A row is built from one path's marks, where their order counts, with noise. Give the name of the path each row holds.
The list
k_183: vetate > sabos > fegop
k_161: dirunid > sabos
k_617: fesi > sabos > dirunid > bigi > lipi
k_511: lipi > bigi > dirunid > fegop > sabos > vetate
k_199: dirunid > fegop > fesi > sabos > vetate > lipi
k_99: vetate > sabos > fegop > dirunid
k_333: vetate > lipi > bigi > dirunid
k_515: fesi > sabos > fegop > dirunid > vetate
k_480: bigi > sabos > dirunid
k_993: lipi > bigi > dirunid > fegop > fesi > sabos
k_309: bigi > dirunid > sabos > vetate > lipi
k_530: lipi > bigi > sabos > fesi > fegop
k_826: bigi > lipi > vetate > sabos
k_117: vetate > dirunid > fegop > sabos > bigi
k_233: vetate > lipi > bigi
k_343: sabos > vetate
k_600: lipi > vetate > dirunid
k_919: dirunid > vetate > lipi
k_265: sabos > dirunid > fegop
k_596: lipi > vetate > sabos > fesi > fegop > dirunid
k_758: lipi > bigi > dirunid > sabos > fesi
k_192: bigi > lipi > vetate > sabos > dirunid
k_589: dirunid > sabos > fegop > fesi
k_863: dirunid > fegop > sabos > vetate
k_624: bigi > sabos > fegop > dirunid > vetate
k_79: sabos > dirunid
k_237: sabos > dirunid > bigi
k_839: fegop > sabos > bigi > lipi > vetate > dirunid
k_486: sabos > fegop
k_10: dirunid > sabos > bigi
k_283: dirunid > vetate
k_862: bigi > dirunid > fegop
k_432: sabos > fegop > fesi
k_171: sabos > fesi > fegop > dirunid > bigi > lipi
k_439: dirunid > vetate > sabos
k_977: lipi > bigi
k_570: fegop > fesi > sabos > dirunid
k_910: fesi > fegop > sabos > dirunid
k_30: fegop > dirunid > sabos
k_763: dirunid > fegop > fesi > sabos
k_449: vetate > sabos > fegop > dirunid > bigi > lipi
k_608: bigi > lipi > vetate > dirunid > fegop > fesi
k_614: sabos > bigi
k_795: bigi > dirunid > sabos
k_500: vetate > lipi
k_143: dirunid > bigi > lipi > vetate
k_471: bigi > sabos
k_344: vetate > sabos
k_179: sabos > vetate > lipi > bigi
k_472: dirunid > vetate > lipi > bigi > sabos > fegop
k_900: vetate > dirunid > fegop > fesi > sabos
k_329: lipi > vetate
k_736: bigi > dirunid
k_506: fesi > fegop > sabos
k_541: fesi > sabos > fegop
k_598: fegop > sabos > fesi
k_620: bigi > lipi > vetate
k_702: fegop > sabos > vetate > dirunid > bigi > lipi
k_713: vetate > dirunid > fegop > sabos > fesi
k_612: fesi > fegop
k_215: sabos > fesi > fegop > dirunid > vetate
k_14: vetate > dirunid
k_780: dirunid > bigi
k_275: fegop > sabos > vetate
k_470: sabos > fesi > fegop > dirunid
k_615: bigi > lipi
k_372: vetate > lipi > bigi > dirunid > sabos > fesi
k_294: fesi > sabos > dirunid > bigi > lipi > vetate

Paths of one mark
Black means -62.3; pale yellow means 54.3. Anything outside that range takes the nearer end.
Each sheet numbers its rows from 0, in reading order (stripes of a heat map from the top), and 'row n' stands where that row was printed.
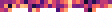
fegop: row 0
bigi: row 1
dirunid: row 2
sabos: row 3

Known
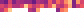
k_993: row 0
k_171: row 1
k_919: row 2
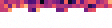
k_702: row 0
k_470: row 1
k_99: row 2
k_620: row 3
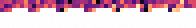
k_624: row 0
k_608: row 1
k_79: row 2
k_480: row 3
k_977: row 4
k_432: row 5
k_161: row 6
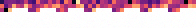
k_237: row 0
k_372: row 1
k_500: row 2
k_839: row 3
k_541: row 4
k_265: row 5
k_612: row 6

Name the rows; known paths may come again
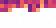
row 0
k_171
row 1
k_472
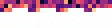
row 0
k_506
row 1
k_910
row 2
k_736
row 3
k_570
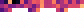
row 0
k_14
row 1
k_863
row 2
k_511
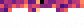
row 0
k_215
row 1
k_600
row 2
k_624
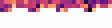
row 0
k_143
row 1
k_275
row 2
k_826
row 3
k_614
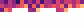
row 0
k_900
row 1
k_839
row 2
k_702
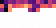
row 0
k_432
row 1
k_117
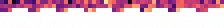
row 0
k_99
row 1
k_372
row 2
k_192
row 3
k_615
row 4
k_541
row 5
k_439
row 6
k_589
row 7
k_449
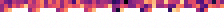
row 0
k_30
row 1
k_199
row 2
k_617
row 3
k_993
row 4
k_79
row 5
k_283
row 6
k_161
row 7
k_233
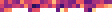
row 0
k_309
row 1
k_620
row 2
k_795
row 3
k_598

